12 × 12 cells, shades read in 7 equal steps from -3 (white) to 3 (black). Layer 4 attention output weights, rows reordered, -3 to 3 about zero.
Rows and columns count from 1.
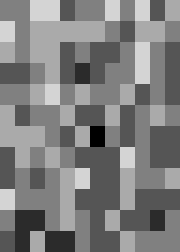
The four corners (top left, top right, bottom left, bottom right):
0 -1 1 0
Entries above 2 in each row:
0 0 0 0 0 0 1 0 0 0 0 0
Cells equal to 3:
1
